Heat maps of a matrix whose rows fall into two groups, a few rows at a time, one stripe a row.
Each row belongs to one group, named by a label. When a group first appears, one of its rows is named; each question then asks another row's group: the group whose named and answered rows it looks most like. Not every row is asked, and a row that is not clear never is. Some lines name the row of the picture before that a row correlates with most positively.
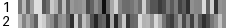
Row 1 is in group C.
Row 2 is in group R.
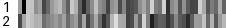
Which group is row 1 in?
C
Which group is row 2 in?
C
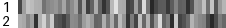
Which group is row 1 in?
C
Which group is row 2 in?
R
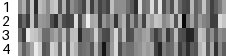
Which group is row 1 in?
R
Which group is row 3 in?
C
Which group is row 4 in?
C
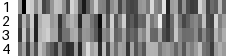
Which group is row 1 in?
C
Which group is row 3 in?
R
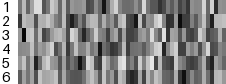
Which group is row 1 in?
C
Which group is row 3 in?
C
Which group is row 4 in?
R
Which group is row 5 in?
R
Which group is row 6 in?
R
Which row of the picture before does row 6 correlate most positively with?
2
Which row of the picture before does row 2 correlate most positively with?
2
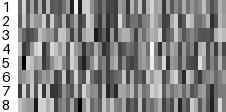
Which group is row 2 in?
R
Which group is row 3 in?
R
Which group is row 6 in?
R
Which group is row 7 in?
R
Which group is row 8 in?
R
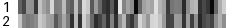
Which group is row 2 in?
R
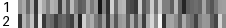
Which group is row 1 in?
R
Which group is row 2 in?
R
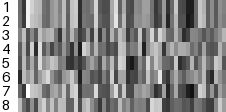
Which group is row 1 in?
C
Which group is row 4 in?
R
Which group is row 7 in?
C
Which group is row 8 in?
R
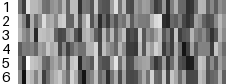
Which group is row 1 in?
C
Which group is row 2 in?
R
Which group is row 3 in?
R
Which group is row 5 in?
C
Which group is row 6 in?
C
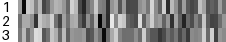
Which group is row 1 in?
C
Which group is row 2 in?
R
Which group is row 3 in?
C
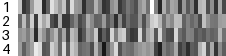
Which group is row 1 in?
C
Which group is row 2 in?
R
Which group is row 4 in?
C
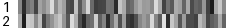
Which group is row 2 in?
C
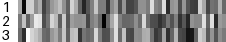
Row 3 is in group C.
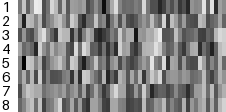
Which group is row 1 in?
C
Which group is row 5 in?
C
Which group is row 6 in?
R
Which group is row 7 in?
C
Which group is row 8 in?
C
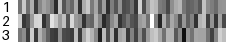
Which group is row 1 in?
R
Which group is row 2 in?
C
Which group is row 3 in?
R
